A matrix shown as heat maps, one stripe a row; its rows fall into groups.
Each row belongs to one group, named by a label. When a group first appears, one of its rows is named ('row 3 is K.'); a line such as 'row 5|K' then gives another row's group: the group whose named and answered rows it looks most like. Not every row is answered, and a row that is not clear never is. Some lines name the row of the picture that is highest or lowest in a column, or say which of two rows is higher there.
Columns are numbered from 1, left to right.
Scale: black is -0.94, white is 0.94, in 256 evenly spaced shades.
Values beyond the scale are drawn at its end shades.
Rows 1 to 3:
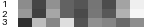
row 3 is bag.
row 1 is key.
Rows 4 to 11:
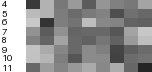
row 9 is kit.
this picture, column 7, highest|11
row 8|key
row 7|key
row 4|bag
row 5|kit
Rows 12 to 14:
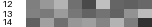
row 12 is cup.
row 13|key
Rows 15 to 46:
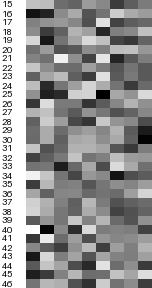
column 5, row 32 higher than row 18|No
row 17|cup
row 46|cup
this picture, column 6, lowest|25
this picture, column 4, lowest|40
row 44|cup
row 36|key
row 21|cup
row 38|kit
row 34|kit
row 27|kit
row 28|cup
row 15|kit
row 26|bag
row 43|bag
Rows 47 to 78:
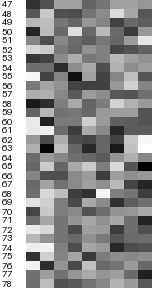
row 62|key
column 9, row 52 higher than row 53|No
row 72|kit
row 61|kit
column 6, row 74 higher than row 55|Yes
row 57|kit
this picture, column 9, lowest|65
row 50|bag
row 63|key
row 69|kit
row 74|kit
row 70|bag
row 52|kit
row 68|cup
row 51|key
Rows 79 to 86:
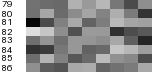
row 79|bag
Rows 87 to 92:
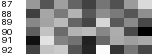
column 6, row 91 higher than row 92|No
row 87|key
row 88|bag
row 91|bag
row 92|cup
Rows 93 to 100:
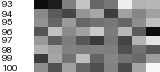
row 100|key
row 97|key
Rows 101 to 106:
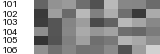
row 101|cup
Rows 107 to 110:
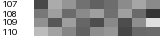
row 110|kit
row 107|bag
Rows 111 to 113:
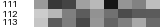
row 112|kit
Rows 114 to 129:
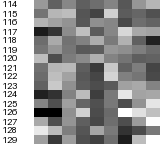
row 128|kit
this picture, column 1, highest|128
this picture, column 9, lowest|118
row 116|kit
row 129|key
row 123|bag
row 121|cup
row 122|cup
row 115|cup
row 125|key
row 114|key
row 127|key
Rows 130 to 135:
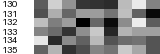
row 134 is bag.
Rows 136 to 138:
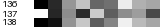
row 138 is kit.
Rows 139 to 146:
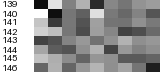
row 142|kit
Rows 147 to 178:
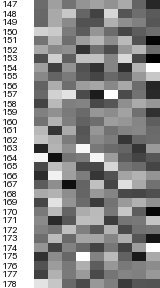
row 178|kit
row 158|bag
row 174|key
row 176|bag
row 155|key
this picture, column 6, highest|157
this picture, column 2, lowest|164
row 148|cup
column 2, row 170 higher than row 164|Yes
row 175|bag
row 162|kit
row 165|cup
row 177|bag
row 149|cup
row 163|bag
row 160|cup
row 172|cup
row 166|bag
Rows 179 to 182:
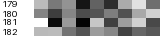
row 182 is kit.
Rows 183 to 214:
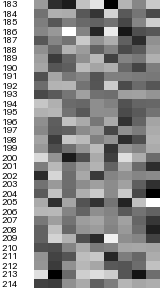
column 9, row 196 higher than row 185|No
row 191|bag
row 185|key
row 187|bag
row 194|kit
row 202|bag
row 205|key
